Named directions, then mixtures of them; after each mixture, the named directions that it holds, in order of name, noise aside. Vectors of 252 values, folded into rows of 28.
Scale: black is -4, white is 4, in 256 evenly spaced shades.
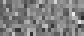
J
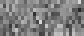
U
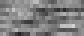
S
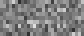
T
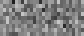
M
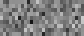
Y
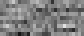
S, T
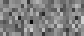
Y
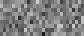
U, Y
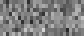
U, Y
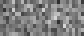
M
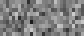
J, Y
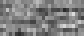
J, S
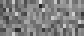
J, M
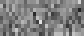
U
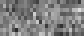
S, U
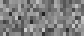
Y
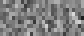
J, M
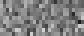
J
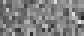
J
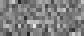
T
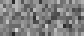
M, U
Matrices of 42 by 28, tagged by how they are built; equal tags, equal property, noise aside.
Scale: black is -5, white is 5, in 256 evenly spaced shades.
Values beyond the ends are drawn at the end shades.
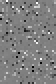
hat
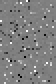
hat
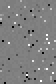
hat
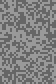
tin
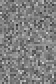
tin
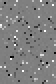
hat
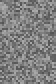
tin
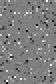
hat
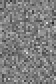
tin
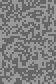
tin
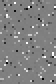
hat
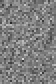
tin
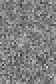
tin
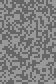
tin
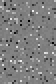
hat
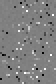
hat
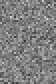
tin
